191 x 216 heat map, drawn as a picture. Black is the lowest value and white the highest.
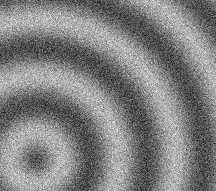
Slope: none. Odd rows or columns: none. Rings: centred on the bottom left. Mirror symmetry: none. Seam: none.
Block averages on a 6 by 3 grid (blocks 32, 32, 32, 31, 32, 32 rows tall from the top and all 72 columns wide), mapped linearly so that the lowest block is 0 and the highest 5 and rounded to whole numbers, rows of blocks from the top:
513 | 032 | 523 | 022 | 522 | 522
